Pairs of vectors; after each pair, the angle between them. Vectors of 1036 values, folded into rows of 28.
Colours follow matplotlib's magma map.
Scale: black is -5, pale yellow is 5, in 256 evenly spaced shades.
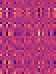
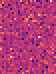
orthogonal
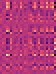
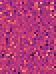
partly aligned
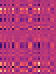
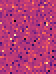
orthogonal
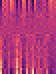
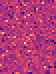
orthogonal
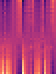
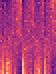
nearly parallel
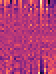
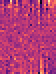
nearly opposite
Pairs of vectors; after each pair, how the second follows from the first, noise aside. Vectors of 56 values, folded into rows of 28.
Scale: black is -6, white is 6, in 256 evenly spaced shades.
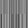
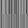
reversed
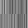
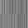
shrunk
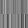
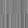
shrunk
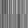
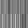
reversed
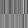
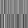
reversed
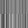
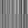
reversed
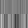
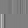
partly zeroed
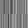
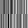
scaled up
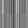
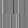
partly zeroed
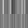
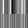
scaled up
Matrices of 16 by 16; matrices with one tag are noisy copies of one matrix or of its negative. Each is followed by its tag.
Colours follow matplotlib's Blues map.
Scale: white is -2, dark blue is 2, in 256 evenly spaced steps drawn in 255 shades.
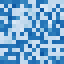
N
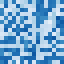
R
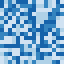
R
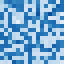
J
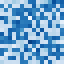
N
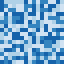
J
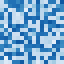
J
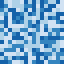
J
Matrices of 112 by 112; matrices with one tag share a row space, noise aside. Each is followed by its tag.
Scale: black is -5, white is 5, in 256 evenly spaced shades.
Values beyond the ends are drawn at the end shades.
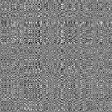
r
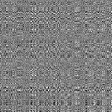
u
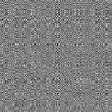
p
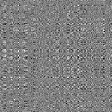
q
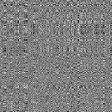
q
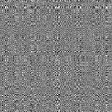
p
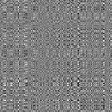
q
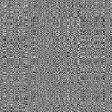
q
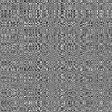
r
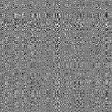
p
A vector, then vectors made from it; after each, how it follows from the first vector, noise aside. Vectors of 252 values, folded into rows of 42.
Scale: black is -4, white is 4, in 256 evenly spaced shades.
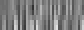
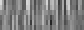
reversed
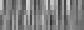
reversed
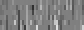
partly zeroed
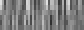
reversed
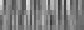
reversed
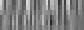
reversed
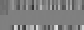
partly zeroed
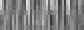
reversed
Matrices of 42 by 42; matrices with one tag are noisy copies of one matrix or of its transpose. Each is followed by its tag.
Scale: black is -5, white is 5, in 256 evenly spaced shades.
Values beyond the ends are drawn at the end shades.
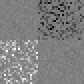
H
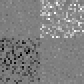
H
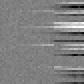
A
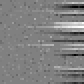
A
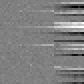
A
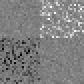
H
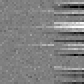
A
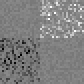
H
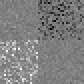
H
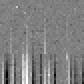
A
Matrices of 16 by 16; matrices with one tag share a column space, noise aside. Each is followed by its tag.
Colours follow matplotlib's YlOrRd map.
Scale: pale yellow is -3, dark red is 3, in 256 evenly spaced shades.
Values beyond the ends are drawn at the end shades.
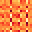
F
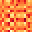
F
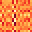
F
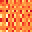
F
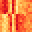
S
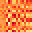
F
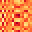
F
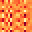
F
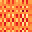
F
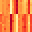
S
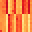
S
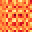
F
